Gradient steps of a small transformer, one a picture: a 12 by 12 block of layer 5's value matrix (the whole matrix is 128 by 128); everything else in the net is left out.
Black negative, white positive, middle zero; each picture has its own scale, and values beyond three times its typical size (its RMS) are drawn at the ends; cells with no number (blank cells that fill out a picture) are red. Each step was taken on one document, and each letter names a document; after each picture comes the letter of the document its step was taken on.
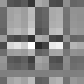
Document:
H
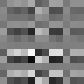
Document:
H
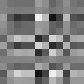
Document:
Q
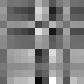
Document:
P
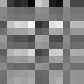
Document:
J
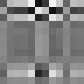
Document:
P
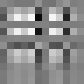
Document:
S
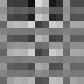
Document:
J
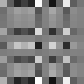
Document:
S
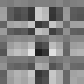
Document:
Q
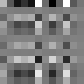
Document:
S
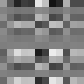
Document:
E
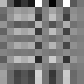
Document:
S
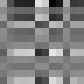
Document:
J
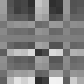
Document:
J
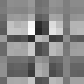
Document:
H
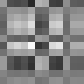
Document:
H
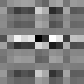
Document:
E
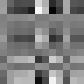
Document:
P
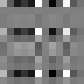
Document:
S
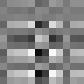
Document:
P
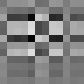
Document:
H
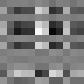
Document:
Q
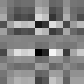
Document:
Q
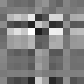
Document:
H
